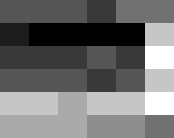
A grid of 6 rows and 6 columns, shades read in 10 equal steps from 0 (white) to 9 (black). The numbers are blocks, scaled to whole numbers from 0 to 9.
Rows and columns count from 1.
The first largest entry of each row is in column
4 2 1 4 3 6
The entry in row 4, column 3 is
6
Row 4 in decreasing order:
7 6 6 6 6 2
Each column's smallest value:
2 2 3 2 2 0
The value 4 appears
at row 6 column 4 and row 6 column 5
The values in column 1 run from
2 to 8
